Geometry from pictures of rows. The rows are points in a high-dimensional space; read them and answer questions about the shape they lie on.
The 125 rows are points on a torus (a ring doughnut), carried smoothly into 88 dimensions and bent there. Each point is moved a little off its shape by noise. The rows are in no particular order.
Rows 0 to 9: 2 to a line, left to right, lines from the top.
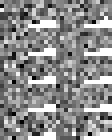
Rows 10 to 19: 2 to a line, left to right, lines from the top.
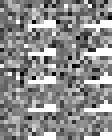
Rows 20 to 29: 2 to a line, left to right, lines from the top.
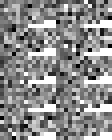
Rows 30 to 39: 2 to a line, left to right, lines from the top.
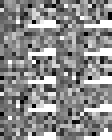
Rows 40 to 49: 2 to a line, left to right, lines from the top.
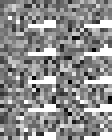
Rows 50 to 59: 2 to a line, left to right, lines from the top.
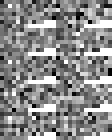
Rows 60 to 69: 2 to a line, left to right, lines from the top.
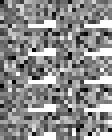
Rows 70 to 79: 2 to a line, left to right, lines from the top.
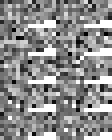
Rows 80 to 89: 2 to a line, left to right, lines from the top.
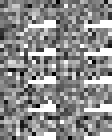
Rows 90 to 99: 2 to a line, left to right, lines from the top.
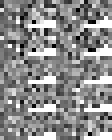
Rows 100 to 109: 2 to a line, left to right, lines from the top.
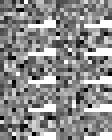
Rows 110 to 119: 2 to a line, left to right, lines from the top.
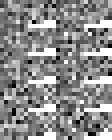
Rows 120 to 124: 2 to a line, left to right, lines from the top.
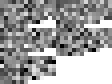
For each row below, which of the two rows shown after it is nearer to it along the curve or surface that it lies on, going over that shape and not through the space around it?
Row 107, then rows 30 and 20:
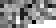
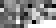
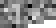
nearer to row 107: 20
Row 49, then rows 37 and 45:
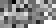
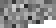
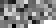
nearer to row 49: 45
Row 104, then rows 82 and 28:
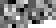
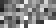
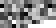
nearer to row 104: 28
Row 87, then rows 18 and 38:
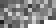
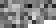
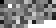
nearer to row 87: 38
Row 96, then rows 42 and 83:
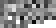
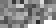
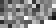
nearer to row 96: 83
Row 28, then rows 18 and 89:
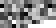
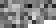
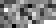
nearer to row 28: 89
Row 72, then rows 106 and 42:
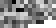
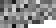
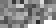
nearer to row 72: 106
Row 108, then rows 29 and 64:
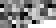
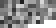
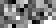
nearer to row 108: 64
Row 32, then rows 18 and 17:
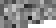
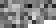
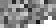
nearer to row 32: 17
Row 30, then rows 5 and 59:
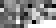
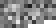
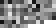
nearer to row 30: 5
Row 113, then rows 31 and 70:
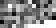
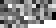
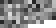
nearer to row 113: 31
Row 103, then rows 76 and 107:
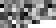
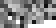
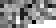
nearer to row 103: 107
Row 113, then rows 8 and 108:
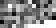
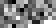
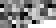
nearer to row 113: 108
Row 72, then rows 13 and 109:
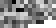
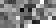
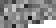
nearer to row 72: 109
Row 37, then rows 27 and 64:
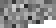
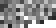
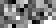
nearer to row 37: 64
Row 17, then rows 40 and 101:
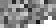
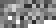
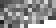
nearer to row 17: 101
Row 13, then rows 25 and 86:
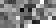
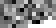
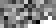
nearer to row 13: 86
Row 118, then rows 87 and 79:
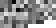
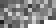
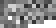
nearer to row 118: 87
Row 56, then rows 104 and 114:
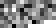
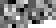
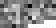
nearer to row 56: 104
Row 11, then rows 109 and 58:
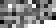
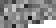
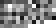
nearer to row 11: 58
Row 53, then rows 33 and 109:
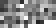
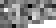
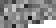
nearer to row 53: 109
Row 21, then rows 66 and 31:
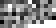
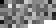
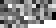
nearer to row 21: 31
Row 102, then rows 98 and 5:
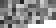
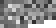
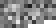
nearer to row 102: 98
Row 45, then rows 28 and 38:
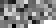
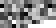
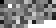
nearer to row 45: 28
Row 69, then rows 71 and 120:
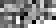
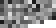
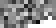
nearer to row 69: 71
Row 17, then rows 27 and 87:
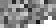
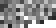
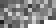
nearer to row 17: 87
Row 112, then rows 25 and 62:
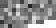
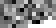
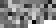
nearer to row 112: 62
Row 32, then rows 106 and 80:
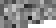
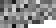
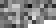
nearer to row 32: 106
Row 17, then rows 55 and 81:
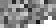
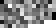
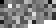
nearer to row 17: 81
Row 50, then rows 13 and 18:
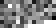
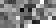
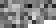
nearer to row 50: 18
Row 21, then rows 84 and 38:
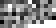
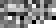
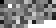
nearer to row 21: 84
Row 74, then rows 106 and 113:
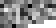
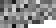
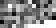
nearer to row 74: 106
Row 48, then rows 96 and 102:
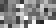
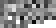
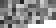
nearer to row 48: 102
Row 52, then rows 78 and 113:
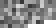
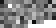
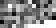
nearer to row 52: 78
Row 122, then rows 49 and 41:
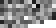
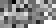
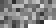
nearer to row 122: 41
